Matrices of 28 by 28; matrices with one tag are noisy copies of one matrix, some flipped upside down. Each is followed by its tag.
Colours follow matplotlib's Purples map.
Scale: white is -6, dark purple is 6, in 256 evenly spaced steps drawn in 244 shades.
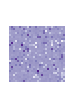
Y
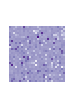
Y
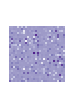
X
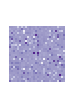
X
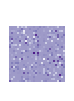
X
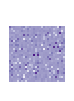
X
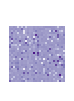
X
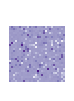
Y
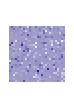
Y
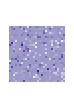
Y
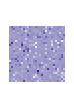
Y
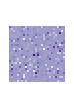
X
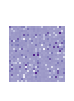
X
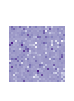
Y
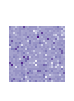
Y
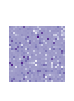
Y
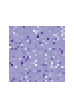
Y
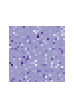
Y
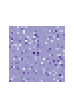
X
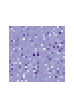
X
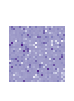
Y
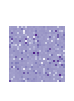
X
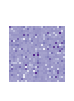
X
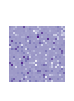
Y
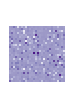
X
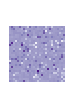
Y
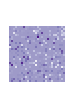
Y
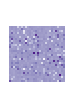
X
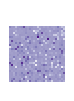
Y
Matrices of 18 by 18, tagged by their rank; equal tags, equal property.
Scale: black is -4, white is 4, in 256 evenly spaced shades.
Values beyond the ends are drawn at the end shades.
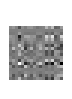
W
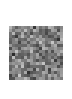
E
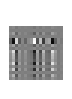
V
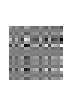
V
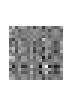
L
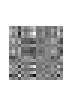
W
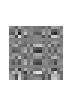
W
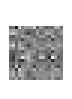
L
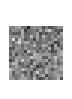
E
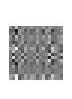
W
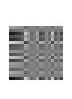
V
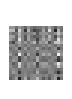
W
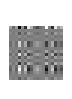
V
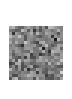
E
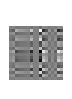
V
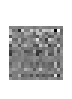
L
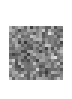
E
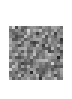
E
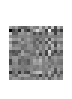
L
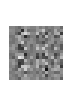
L
